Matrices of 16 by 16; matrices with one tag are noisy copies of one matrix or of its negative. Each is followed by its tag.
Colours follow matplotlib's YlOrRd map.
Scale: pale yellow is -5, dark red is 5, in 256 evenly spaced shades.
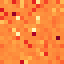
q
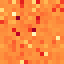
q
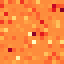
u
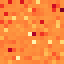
u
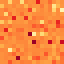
u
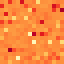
u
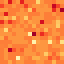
u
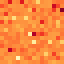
u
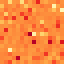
u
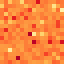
u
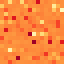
u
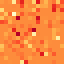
q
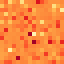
u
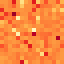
q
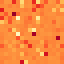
q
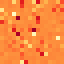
q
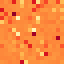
q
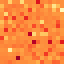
u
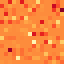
u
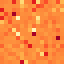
q
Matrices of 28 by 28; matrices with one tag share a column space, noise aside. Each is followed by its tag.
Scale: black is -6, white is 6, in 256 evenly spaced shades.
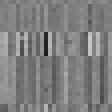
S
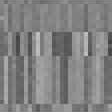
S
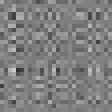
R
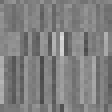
S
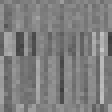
S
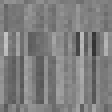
S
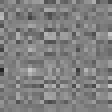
R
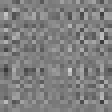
R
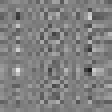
R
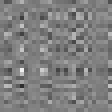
R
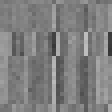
S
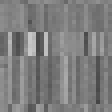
S
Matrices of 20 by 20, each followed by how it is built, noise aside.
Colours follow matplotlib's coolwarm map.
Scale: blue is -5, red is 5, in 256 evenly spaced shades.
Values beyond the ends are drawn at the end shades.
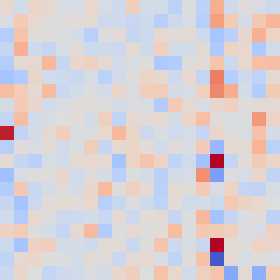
uneven columns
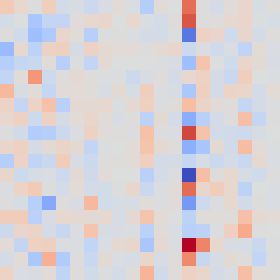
uneven columns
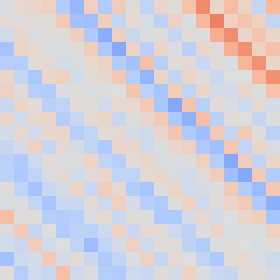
Toeplitz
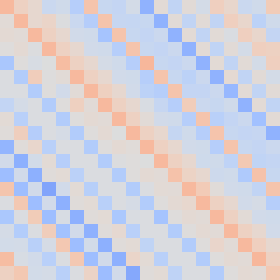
Toeplitz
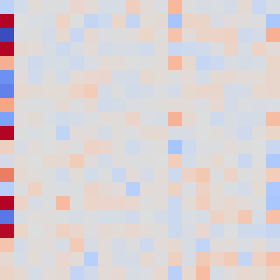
uneven columns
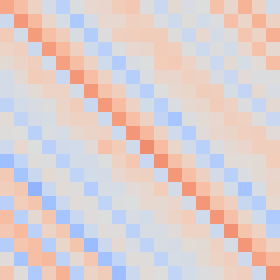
Toeplitz
